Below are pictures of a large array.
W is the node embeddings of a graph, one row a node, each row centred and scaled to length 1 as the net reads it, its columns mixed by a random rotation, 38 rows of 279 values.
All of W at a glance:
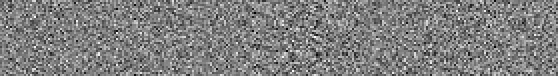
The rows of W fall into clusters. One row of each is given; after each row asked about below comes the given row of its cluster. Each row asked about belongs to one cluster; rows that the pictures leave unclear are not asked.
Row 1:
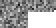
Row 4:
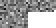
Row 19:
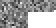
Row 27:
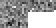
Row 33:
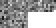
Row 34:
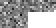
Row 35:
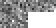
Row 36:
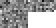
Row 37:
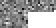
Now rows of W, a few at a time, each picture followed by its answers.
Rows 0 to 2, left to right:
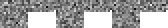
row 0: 34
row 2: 37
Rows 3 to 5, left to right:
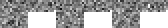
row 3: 27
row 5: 27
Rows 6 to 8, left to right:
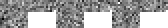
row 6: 33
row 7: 35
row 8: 34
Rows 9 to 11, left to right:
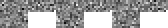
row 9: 37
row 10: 1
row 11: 4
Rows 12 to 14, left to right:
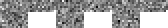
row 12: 1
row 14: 36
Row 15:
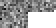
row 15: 4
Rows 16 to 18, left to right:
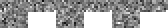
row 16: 19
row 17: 27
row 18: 37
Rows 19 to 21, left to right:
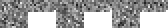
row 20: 35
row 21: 27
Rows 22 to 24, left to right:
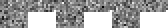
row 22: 33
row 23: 34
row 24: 19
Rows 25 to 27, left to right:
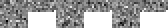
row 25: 36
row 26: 27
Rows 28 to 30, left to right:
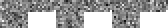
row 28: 1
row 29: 37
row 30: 33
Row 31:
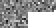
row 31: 36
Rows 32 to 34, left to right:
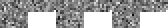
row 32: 19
